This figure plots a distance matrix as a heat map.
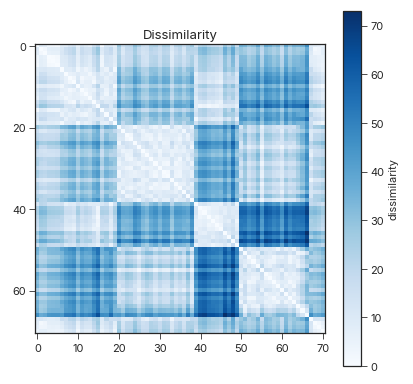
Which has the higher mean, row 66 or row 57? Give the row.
66
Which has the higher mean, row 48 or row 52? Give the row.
48
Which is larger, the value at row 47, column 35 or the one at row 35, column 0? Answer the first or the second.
the first
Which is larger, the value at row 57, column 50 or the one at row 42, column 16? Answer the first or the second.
the second
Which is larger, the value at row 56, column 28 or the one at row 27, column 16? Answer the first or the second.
the first
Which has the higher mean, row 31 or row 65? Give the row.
65
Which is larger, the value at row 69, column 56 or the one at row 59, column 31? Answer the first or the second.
the first
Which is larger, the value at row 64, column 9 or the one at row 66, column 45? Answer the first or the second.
the second
